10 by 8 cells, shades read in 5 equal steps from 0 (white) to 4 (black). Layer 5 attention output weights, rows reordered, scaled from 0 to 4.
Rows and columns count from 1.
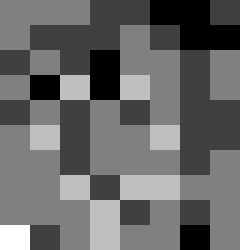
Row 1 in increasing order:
2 2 2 3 3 3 4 4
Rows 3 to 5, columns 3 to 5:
3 4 2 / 1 4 1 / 3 2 3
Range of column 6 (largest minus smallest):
3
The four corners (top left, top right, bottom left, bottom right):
2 3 0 2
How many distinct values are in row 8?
3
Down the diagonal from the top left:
2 3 3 4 3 1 3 2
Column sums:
20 23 23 25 21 21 32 25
